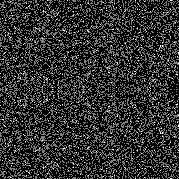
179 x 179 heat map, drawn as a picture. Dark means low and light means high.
Stripes: none. Slope: none. Mirror symmetry: top to bottom. Grain: fine. Odd rows or columns: none. Average level on the scale: 20%. Seam: none.
